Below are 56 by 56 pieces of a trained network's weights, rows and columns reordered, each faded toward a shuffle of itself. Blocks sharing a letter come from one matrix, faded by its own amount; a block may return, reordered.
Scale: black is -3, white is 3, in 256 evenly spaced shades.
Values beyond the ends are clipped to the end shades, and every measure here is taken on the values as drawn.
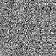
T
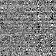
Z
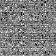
Z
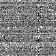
Z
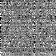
Z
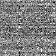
Z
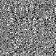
T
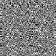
T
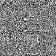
T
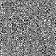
T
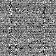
Z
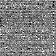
Z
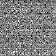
Z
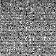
Z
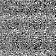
Z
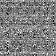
Z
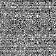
Z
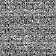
Z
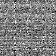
Z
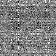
Z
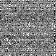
Z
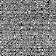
Z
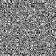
T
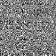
T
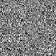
T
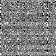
Z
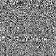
T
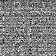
Z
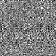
T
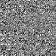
T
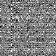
Z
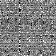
Z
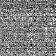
Z
